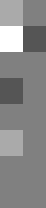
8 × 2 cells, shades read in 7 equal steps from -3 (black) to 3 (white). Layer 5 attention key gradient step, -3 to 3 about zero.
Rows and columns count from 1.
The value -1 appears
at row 2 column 2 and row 4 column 1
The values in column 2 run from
-1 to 0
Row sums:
1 2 0 -1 0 1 0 0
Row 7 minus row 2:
-3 1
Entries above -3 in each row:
2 2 2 2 2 2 2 2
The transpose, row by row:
1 3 0 -1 0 1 0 0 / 0 -1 0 0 0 0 0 0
